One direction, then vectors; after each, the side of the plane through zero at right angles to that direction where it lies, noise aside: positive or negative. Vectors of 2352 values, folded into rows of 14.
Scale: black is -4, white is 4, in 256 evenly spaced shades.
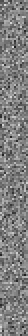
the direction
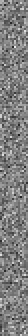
negative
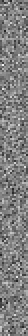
positive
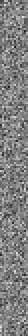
positive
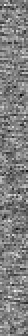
positive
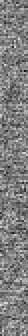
negative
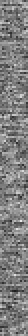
negative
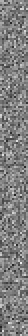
negative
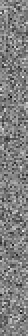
negative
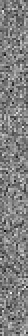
negative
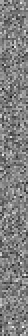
negative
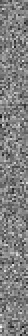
positive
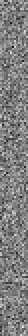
negative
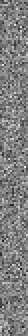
positive
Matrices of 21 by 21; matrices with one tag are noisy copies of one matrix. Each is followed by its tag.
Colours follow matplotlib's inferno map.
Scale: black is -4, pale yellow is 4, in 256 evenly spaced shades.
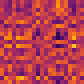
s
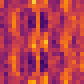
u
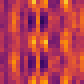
u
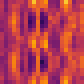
u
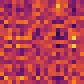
s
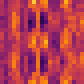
u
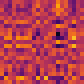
s
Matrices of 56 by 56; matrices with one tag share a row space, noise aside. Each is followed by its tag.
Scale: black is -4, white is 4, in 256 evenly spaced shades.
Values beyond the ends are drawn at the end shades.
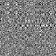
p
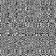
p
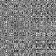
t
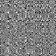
p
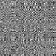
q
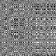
t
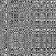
t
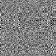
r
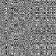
t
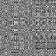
t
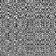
p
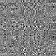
q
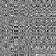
t
